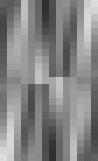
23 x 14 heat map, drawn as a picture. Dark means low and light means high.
Symmetry: a half turn. Grain: streaks running down. Average level on the scale: 50%.
